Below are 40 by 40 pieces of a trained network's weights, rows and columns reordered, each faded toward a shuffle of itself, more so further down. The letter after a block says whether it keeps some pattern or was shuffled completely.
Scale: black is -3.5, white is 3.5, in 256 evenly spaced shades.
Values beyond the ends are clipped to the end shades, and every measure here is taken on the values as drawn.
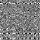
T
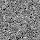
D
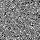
D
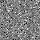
D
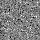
D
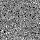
D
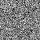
D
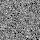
D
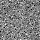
D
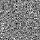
T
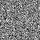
D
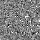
T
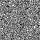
D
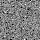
D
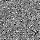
D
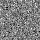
D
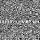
T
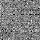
T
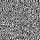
T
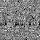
T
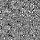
T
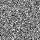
D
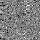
T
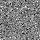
D
